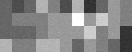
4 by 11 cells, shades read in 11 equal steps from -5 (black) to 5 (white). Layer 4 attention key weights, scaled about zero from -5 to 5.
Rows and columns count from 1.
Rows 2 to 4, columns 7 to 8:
5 1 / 1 3 / -1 1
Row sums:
-5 11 1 3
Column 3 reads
-1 0 -1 0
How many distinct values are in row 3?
5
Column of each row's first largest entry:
4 7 8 1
